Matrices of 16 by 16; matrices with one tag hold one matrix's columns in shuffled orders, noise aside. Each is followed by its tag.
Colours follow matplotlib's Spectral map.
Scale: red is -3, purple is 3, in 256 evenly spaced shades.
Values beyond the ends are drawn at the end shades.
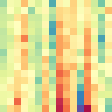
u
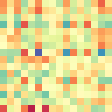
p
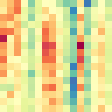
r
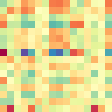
p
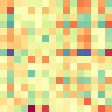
p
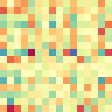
p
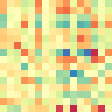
p
